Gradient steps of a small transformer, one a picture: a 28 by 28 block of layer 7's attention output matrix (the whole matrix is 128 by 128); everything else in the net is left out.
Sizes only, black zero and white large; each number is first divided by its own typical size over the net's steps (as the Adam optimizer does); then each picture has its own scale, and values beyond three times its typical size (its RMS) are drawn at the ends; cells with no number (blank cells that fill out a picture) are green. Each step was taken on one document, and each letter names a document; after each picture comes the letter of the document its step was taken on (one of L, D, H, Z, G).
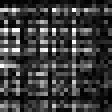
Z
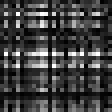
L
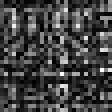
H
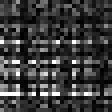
Z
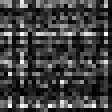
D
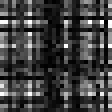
H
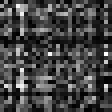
D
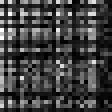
D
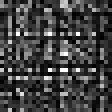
D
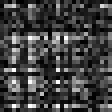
H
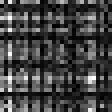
D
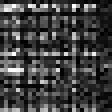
Z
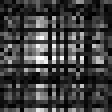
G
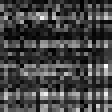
L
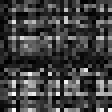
H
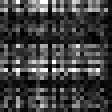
G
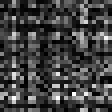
H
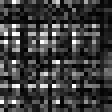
Z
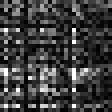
Z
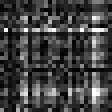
L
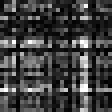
H
